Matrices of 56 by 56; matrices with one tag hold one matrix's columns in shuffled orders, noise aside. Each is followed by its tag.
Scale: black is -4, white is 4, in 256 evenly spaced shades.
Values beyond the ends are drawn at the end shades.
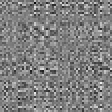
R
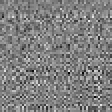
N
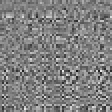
N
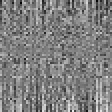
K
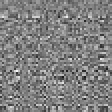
N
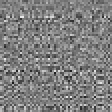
N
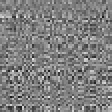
N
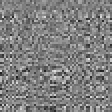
N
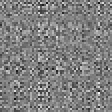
R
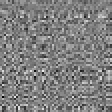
N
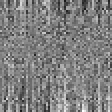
K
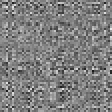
R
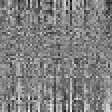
K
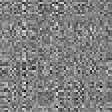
R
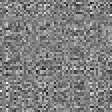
R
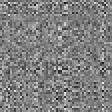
R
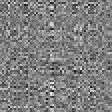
R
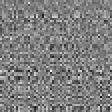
N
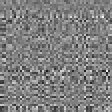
N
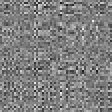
R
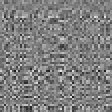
N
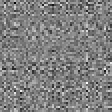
R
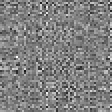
R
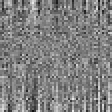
K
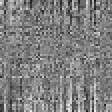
K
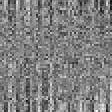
K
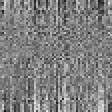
K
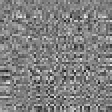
N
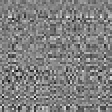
N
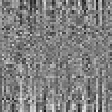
K
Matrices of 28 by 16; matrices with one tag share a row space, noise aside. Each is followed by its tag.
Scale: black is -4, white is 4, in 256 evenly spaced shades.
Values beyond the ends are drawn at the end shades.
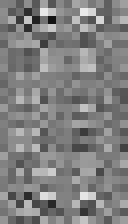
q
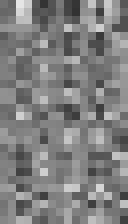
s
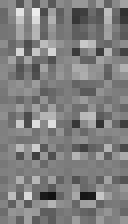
q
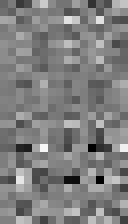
s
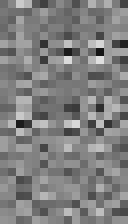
s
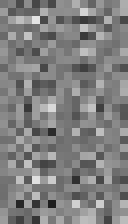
q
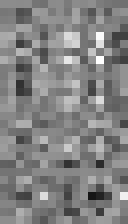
s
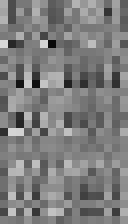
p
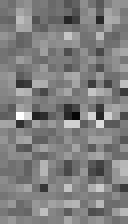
s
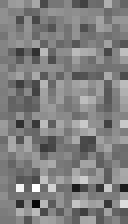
q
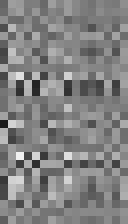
p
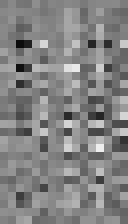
s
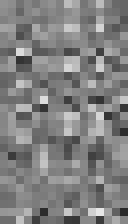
s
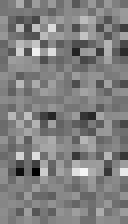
q
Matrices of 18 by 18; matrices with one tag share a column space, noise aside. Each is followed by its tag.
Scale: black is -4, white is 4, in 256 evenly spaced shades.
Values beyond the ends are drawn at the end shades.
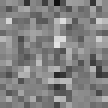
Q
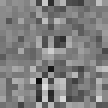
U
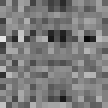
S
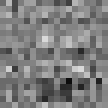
U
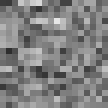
Q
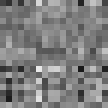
U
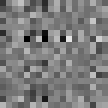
S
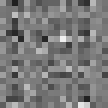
S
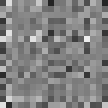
S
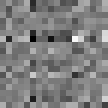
S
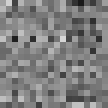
S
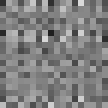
S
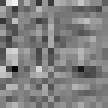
Q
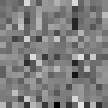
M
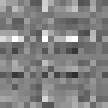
S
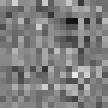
Q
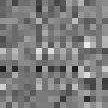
U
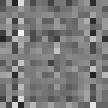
S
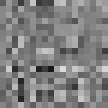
U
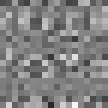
M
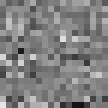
M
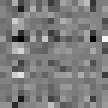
S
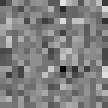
Q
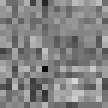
U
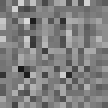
Q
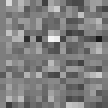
S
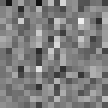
Q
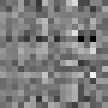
S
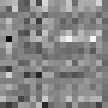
S
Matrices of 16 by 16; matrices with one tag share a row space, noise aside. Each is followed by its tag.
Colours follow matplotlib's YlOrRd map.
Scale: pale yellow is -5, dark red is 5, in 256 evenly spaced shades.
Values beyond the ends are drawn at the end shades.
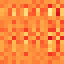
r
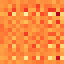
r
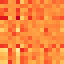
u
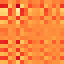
u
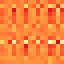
r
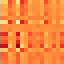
u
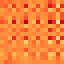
r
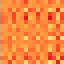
r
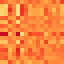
u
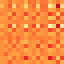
r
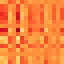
u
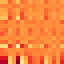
u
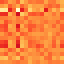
u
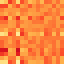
u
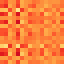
u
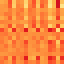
r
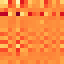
u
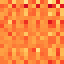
r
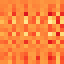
r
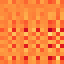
r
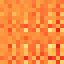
r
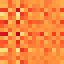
u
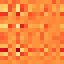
u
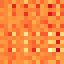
r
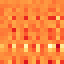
r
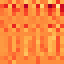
r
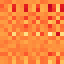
r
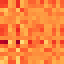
u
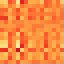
u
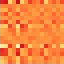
u
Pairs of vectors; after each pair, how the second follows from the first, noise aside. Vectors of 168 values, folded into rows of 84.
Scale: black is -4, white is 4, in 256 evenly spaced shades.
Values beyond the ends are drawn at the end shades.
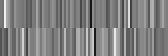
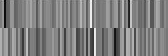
negated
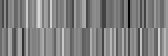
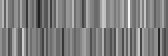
negated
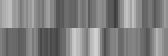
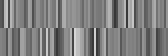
sign-scrambled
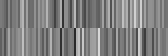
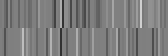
partly zeroed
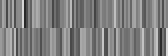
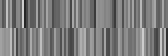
sign-scrambled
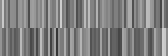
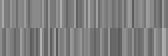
shrunk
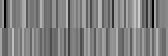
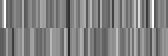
sign-scrambled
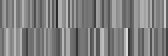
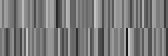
sign-scrambled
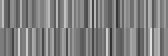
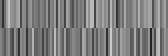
sign-scrambled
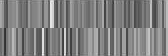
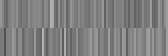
shrunk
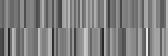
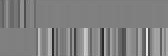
partly zeroed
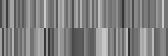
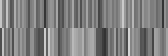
negated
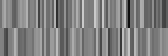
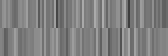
shrunk
